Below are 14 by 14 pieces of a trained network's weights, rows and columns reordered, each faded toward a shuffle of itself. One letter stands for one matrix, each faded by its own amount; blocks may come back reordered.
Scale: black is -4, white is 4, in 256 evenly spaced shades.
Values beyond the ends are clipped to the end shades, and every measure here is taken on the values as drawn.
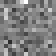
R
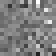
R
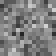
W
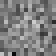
W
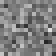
W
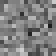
W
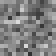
W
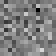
R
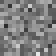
W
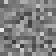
W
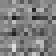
R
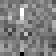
R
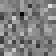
R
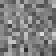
W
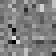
R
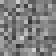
W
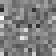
R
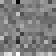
R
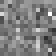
R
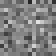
W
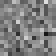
W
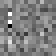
R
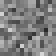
W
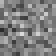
W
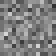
W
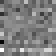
R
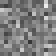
W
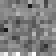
R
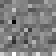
R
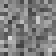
W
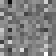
R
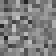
W
